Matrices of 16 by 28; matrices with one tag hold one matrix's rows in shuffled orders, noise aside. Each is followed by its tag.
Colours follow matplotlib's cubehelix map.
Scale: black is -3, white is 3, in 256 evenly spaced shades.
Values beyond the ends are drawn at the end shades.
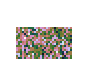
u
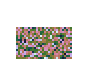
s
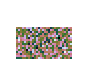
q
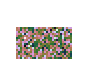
u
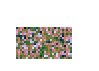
s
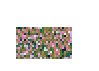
s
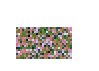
q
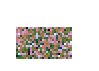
q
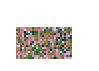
u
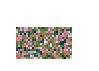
s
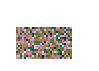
u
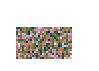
q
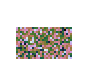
s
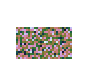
s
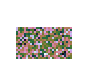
s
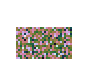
u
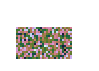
s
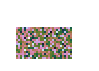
u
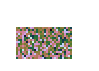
u
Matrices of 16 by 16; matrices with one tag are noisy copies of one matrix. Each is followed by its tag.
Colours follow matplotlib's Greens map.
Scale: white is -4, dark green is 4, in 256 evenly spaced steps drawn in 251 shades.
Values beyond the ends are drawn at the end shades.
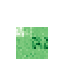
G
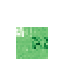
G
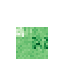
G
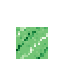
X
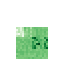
G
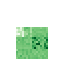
G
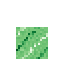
X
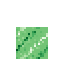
X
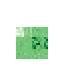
G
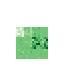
G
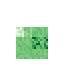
G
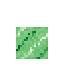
X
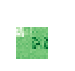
G
